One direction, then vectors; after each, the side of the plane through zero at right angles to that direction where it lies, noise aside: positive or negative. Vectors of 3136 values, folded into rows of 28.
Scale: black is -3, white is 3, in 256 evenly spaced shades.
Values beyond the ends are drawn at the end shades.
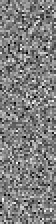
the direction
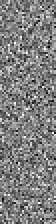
negative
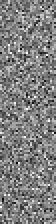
negative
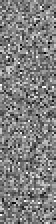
negative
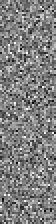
negative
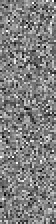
positive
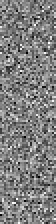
positive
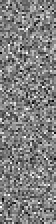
negative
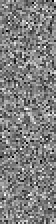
negative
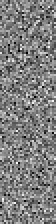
positive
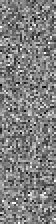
positive
